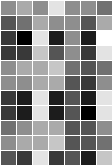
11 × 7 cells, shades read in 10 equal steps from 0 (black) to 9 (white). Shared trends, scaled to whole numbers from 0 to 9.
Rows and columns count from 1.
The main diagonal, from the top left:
5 4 8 3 4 2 8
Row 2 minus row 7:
1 3 -2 4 2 2 -2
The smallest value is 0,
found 2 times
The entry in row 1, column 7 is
4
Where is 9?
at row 3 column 7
